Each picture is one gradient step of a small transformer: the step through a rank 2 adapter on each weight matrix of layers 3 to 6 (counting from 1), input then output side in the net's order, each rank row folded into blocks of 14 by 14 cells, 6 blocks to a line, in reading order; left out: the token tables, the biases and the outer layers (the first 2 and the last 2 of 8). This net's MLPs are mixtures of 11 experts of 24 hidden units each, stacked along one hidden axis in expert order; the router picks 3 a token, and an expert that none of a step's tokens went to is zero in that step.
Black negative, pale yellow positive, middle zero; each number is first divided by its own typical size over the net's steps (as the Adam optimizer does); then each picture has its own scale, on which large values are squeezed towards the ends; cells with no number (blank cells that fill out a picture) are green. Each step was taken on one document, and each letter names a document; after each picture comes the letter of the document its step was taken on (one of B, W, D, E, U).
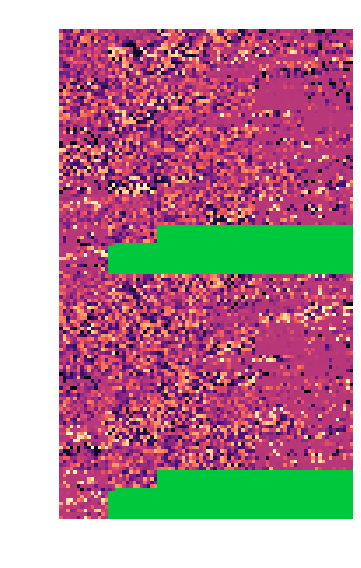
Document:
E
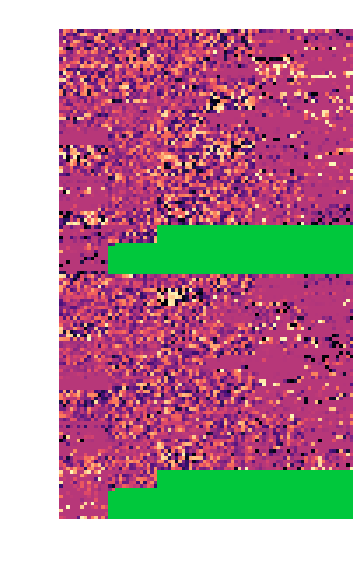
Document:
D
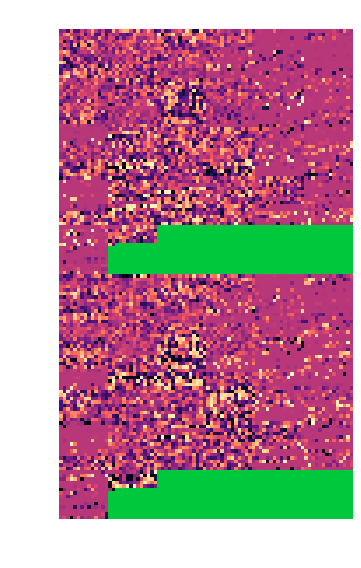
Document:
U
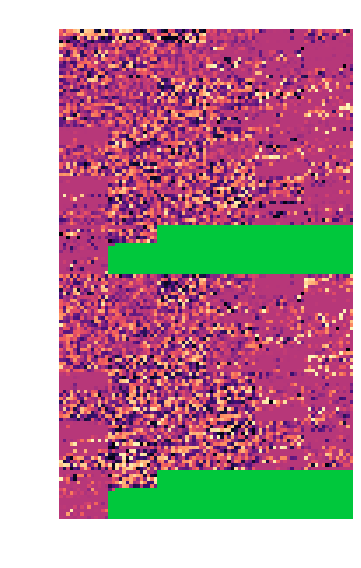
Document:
U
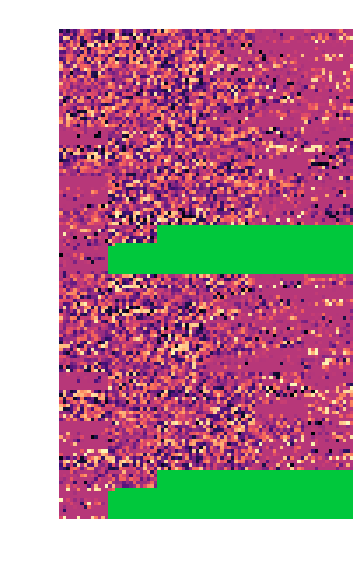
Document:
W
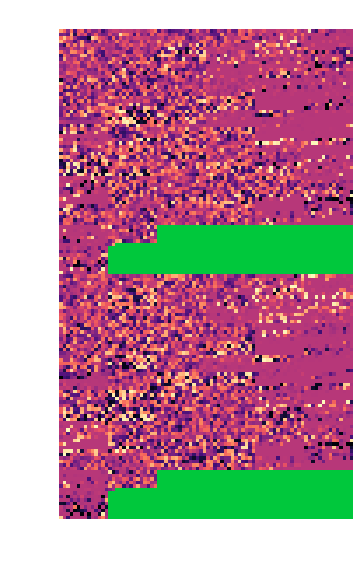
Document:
E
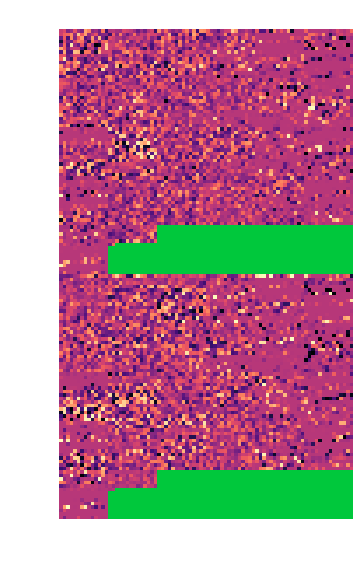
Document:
D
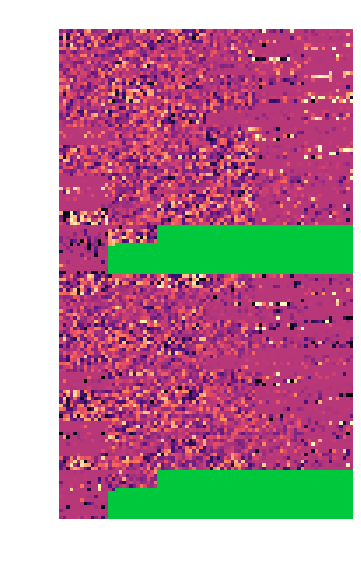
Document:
D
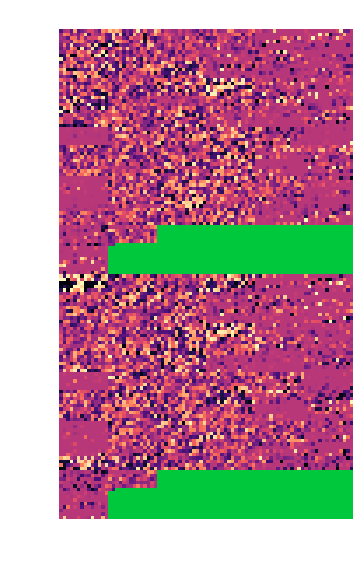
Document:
W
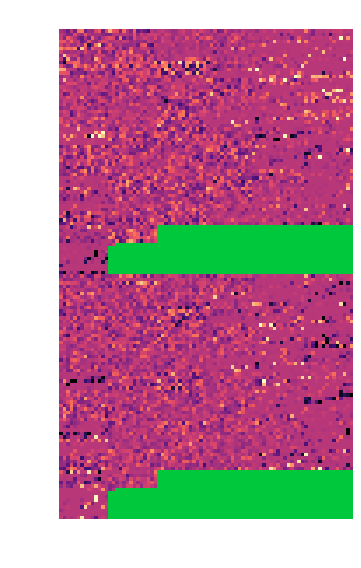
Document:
D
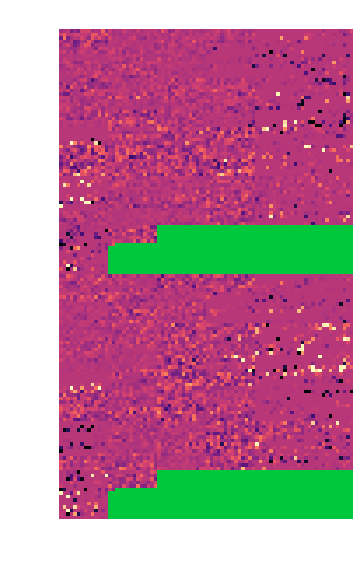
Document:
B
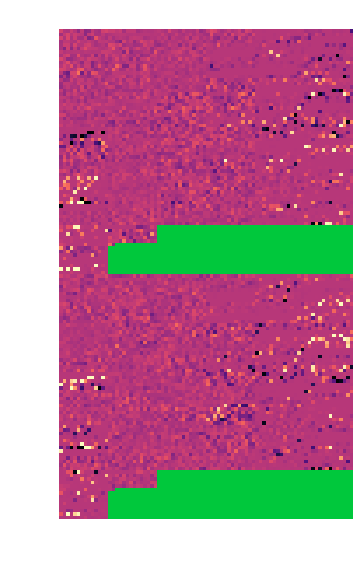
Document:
B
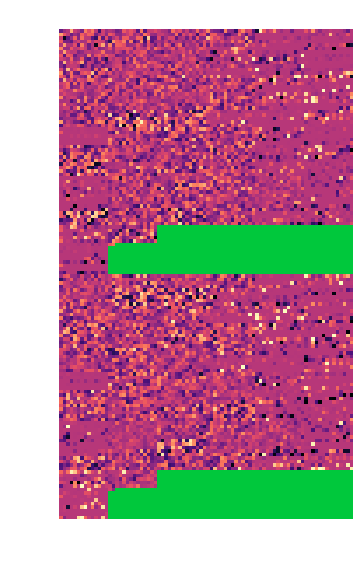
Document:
D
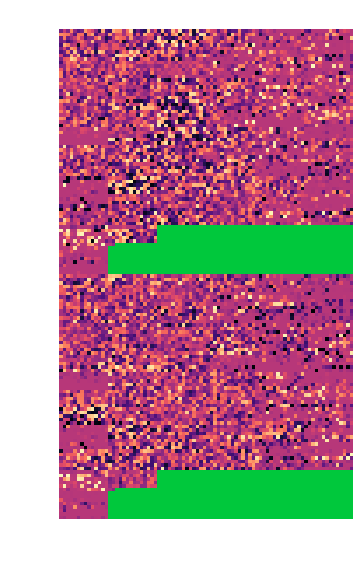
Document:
W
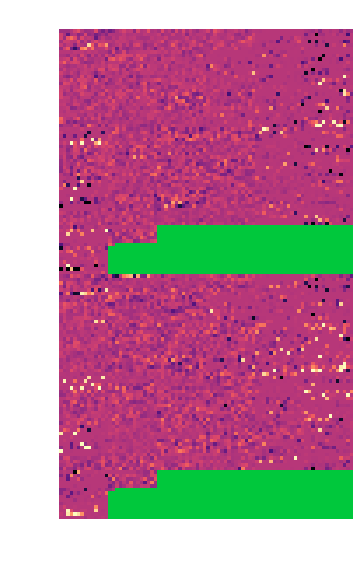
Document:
B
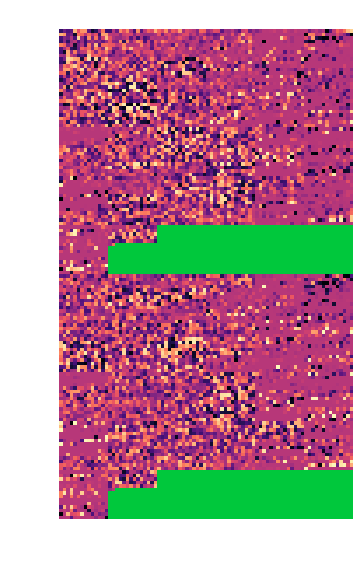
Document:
U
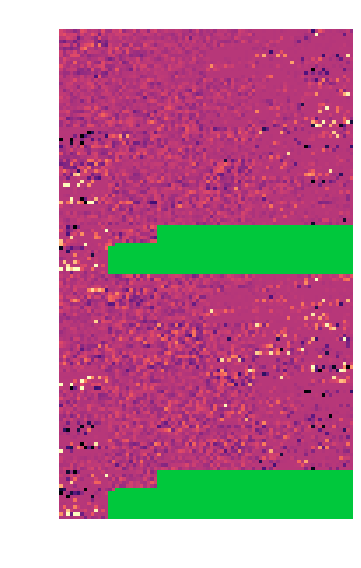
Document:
B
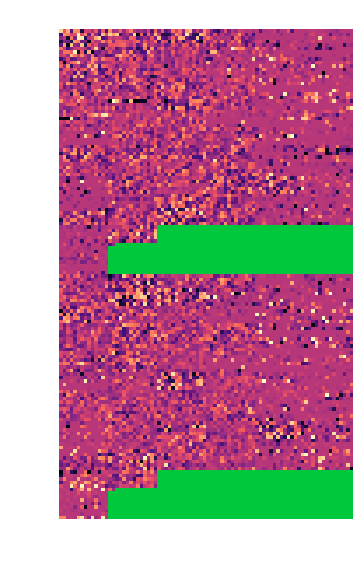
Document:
D
